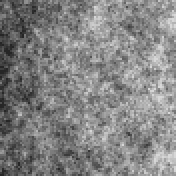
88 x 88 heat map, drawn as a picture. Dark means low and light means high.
Stripes: none. Grain: blotchy. Slope: up to the right. Histogram: bell-shaped. Odd rows or columns: none. Average level on the scale: 50%.
